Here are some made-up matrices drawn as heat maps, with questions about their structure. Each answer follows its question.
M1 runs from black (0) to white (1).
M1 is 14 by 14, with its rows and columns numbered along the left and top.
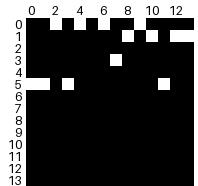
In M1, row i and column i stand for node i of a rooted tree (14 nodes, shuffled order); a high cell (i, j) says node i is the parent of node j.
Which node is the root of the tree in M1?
5
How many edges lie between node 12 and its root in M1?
2
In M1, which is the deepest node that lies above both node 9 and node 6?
0
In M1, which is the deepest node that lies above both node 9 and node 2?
0
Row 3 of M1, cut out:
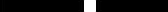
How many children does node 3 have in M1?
1
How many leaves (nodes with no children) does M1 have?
10
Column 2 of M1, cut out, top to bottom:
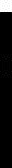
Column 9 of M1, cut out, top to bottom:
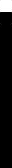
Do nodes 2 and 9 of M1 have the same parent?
yes
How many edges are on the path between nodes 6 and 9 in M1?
2
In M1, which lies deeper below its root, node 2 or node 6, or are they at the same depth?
the same depth
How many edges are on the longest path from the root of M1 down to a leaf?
2
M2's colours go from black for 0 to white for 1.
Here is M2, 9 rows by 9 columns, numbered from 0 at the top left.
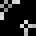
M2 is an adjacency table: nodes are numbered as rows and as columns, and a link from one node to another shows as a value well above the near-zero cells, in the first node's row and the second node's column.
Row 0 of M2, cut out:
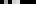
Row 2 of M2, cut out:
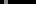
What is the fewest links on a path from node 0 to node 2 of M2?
2
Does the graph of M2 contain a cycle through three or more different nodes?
no
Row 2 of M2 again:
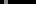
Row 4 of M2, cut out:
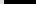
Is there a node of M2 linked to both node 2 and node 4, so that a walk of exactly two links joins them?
no
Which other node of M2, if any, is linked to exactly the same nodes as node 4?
node 3
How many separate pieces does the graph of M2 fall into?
2
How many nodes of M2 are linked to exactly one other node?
6
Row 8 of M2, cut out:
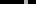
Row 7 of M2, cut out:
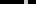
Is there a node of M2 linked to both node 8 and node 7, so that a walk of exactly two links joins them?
yes
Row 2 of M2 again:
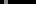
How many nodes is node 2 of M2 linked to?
1
